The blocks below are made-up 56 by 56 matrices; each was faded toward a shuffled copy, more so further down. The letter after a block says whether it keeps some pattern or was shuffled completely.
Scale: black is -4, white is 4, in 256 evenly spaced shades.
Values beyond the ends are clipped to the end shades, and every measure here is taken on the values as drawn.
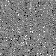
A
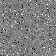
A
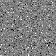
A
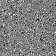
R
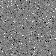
R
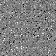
A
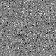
A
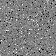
R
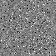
R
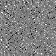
A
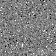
R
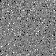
A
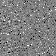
A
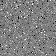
R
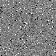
A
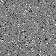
R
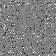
A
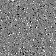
A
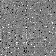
A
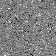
R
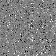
A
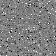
A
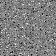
A
